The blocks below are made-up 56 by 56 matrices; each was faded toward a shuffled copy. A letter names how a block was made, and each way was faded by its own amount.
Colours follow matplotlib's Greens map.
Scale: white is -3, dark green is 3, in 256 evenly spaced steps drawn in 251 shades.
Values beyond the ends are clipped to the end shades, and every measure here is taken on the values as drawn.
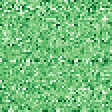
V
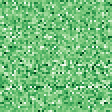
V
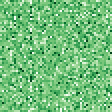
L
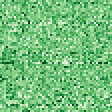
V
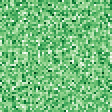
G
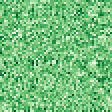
G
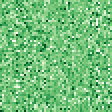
L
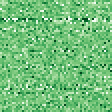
V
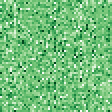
L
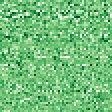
V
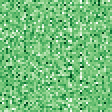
L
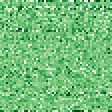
V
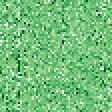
L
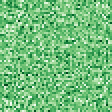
G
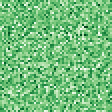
G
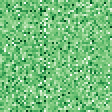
L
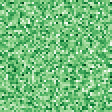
G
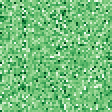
L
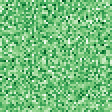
G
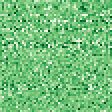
V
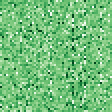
L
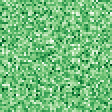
G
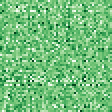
V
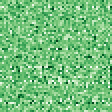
V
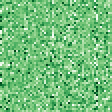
L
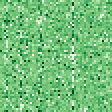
L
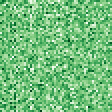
G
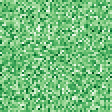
G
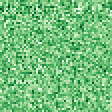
G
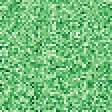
G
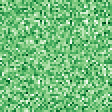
G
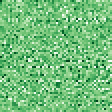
V
